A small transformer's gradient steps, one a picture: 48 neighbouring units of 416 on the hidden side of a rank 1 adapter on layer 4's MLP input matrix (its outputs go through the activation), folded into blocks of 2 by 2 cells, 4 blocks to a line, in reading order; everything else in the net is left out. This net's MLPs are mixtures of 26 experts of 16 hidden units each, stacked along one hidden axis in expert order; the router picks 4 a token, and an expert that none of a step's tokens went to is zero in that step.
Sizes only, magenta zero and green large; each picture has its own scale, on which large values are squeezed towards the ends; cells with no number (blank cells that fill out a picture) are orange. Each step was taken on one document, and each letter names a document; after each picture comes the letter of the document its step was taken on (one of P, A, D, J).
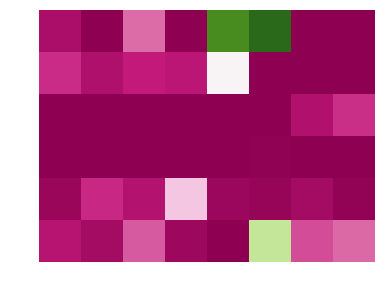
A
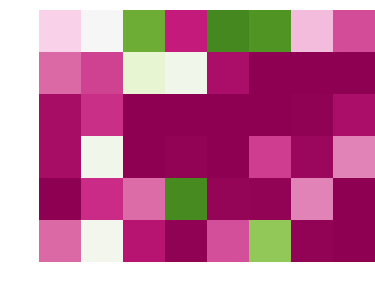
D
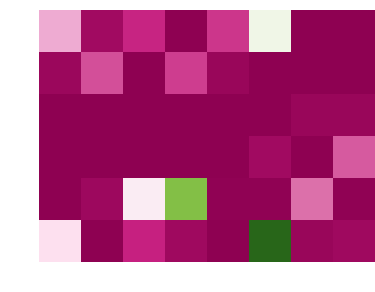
A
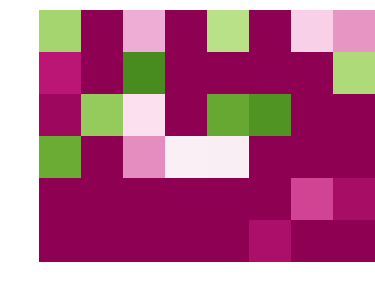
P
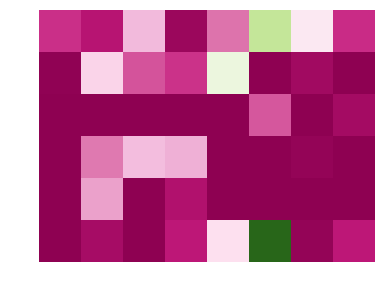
D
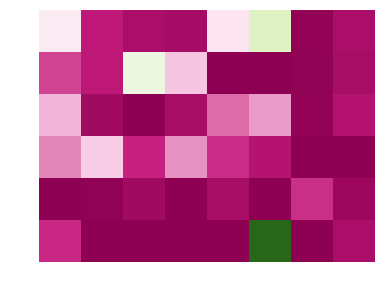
P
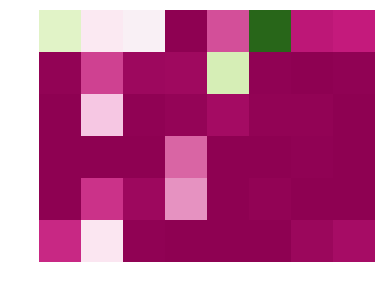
A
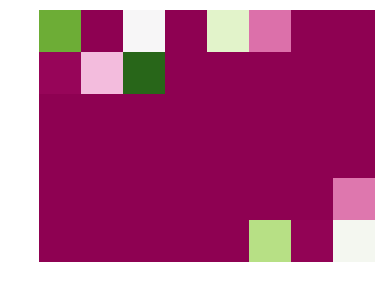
P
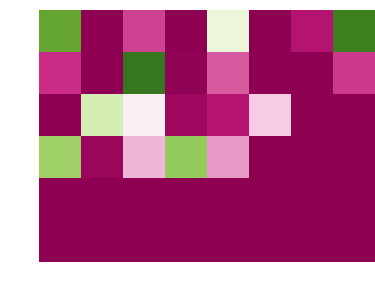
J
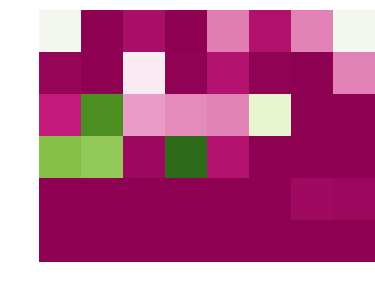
J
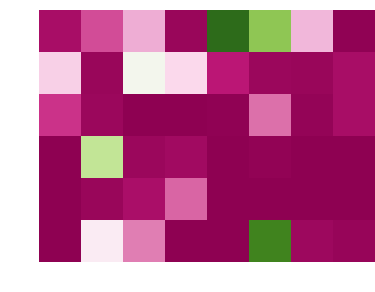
D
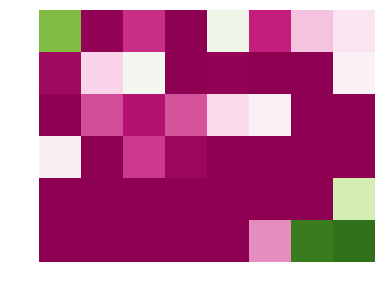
P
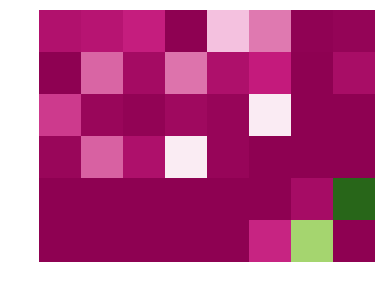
P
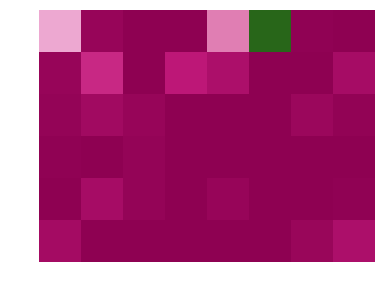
A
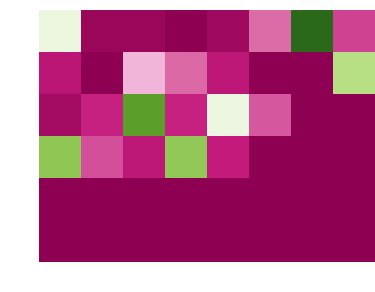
J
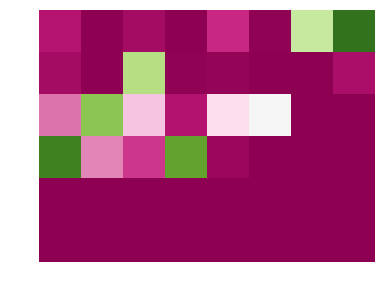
J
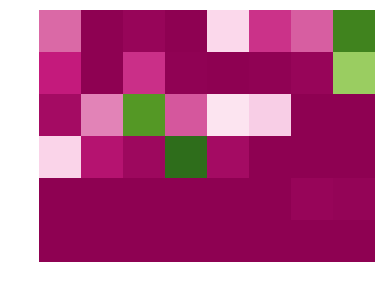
J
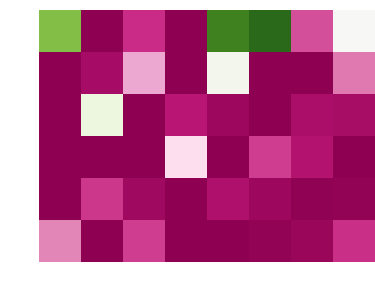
A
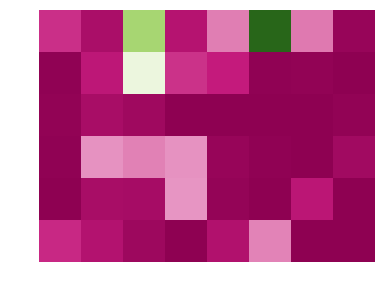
D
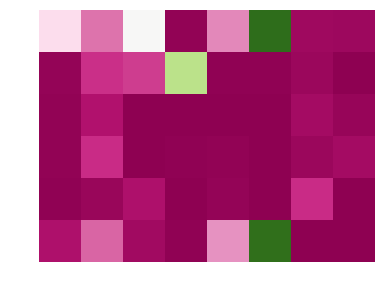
D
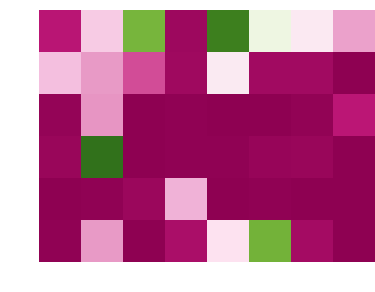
D
